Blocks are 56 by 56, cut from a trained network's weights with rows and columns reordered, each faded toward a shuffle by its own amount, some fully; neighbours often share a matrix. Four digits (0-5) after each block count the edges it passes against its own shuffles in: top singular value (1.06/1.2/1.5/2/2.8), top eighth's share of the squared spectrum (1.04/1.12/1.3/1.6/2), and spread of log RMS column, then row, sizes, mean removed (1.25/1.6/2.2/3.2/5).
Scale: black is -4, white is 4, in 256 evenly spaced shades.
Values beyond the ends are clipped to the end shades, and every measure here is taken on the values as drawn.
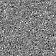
2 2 1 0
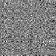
3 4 2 2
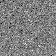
0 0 0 0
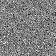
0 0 0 0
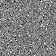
0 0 0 0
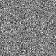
3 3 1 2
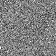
2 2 0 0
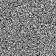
2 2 0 0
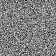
0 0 0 0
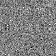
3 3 0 1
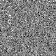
3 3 0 1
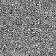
3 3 1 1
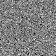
0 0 0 0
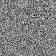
1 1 0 0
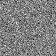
1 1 0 0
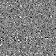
2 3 1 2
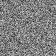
0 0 0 0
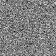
2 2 0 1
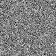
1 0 0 0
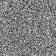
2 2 0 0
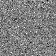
0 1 0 0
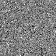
1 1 0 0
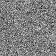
0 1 0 0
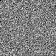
3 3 0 1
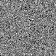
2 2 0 0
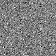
2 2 0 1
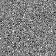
2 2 1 0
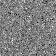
1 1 0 0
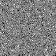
2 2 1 0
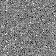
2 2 0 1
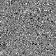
2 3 1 1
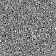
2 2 0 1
